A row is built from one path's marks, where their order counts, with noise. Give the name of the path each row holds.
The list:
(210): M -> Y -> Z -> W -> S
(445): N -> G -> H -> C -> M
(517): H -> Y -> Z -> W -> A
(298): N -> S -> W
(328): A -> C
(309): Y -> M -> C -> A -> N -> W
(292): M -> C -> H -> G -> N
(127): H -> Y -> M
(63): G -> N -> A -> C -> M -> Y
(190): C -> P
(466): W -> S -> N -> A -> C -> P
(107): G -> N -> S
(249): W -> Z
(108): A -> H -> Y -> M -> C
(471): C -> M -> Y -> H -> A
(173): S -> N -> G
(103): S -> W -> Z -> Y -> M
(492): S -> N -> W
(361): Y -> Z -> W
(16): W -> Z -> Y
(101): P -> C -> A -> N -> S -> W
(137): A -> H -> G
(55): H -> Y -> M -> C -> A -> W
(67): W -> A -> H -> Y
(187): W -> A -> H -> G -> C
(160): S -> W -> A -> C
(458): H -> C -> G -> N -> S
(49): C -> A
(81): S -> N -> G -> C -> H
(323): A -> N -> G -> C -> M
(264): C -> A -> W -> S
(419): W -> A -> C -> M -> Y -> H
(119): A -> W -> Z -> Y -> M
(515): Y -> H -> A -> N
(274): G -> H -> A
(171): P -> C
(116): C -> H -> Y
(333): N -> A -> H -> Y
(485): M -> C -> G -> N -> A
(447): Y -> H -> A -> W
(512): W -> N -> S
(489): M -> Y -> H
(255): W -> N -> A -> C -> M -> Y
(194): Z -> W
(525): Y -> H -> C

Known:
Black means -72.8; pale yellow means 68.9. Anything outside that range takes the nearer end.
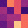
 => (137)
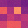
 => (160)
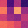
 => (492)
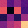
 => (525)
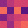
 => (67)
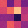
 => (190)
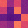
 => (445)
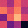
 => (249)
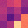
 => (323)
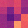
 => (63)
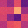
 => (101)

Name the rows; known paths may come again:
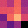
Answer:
(194)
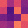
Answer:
(445)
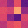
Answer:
(101)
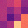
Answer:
(323)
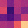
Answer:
(309)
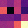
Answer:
(515)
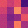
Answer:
(107)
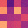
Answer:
(512)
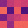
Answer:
(67)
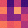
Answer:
(298)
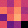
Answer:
(249)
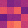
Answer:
(264)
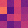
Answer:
(361)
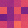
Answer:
(419)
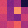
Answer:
(173)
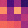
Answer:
(492)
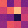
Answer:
(190)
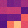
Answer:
(49)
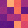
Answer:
(274)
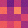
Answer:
(466)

